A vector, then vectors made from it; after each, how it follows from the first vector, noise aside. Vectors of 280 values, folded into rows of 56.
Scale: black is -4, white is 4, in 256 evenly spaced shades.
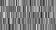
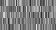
copied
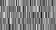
copied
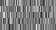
copied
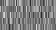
copied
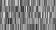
sign-scrambled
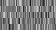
copied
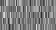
copied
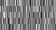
copied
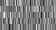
copied
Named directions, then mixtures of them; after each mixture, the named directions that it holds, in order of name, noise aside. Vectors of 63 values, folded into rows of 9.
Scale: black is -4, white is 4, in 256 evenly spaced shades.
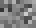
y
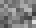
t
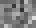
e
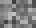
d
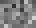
e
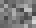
e, t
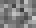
e, t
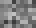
d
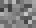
y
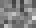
d, e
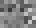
e, y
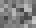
e, t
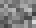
t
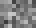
d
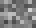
d, y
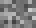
d, y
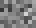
y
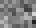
t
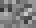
y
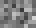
e, t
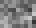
t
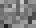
e, t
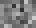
e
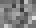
e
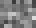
d, e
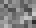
t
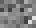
e, y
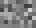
d, y
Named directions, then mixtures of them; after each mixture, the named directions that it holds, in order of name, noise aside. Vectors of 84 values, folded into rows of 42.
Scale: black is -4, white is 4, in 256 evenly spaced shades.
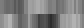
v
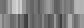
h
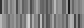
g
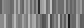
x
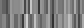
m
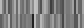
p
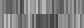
p, v, x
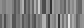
x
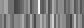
h, m, x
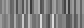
g, m, p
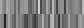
h, m, x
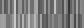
g, p, x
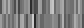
m, p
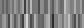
m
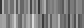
g, x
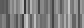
m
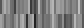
m, p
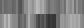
v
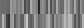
m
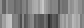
v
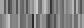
p, v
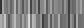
g, x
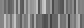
p, v, x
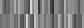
m, p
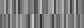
g, p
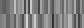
m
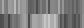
v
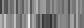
g, v, x
